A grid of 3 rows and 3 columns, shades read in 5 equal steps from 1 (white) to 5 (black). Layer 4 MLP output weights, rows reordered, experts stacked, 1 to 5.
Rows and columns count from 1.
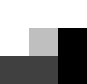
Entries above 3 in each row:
0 1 3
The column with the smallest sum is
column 1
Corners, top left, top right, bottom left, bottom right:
1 1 4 5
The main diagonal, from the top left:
1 2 5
